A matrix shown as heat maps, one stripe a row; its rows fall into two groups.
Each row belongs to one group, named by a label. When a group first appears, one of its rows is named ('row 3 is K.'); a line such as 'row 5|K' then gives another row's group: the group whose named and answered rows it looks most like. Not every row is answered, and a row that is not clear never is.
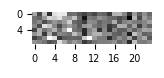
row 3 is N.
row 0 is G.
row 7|G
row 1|G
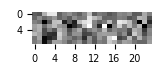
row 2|N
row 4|G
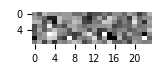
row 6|N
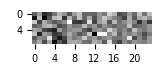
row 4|G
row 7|G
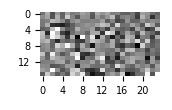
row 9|N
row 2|N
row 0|G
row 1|G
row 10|N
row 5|N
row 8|G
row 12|N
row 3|G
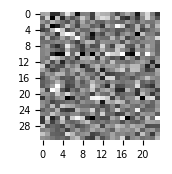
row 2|N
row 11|N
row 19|N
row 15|N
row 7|N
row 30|G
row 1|G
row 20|G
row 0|G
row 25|N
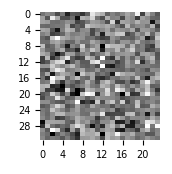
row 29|N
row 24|N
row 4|G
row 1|N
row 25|N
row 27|N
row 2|G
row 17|N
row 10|G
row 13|N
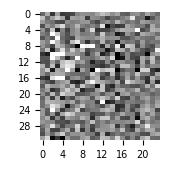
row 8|N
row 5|N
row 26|G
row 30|N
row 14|G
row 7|N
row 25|G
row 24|N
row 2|G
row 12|G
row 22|N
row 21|G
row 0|G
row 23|N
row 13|G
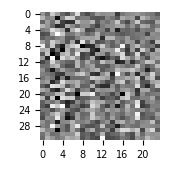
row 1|G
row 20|N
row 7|N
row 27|G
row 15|G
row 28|N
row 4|N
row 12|N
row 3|G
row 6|N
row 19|G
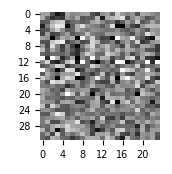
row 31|N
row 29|G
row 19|G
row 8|N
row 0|G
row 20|G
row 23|N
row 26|N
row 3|N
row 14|G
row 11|N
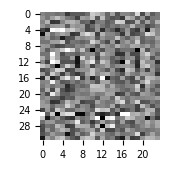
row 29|N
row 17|N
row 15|N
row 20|N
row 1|N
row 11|N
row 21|G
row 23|G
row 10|N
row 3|N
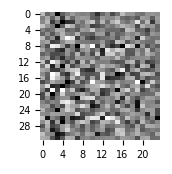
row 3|G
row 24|G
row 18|G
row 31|G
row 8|N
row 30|G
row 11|G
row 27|G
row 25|N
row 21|N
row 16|N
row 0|G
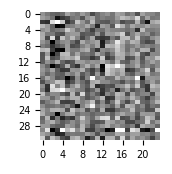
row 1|G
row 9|G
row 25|G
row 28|G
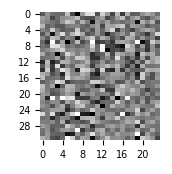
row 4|N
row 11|G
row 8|N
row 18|G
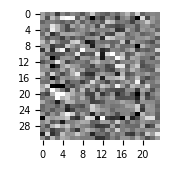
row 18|G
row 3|N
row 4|N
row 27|G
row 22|G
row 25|G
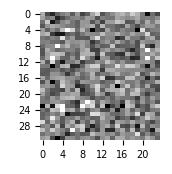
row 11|N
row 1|G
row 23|N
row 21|G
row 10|N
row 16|N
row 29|N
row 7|G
